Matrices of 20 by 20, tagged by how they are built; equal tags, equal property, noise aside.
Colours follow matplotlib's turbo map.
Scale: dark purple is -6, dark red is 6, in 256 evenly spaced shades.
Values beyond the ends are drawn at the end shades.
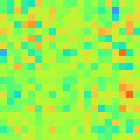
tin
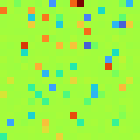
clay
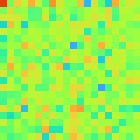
tin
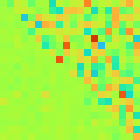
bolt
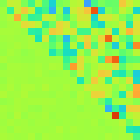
bolt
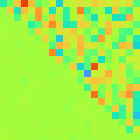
bolt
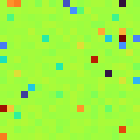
clay
